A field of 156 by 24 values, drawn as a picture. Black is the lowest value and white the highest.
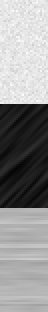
The table splits into 3 rows of 1 panel. Panel 1,1: very high, fine-grained, faint in contrast. Panel 2,1: very low, slanting up to the right, faint in contrast. Panel 3,1: high, streaked across, faint in contrast.
